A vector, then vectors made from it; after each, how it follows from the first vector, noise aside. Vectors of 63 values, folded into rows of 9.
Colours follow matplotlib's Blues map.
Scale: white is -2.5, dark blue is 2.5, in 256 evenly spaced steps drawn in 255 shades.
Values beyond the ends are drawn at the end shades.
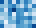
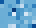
partly zeroed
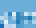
partly zeroed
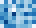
negated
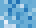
partly zeroed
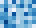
negated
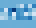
partly zeroed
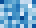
reversed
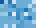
partly zeroed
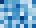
reversed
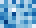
negated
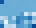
partly zeroed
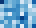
reversed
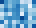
reversed
